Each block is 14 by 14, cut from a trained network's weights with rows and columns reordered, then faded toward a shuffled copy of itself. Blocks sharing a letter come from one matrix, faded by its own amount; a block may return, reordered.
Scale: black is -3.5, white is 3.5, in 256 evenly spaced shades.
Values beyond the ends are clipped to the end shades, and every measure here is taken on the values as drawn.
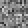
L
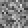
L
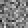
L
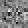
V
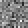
L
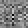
V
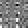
V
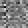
V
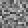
L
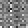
V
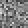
L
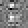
V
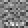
V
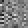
V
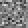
L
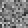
L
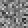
L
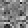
V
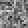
L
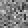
L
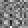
V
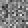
L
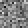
L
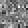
L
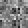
V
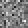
L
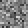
L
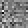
V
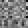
V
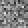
L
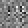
V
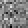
V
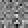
V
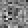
V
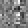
V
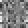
V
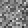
L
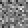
L
